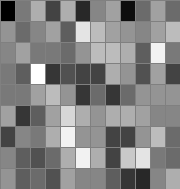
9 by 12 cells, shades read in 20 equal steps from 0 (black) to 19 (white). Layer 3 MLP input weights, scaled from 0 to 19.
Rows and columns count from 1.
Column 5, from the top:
13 7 8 6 11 16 18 13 12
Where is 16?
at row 6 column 5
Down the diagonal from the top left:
0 8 9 4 11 13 11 5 4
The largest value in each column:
12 12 19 14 18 18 14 14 15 17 18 14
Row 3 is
10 12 9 9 8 11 14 14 13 7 18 9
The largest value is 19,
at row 4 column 3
